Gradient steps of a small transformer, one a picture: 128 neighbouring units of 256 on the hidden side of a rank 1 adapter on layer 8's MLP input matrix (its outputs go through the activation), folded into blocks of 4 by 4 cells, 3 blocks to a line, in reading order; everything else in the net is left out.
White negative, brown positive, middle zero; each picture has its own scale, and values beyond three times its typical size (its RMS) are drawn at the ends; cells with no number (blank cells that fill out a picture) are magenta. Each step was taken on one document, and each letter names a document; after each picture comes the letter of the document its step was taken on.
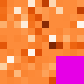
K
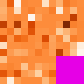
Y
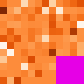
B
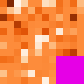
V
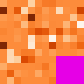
K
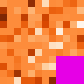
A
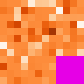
B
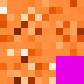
A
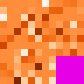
A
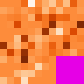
B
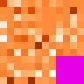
Y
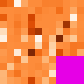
Y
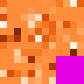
A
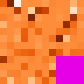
Y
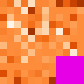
V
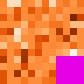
V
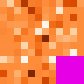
V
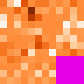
Y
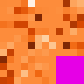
B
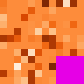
A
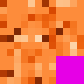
A
